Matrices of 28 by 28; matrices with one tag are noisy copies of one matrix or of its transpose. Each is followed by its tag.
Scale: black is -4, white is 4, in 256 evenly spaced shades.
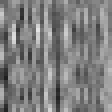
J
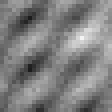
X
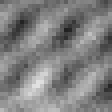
X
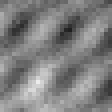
X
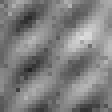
X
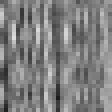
J
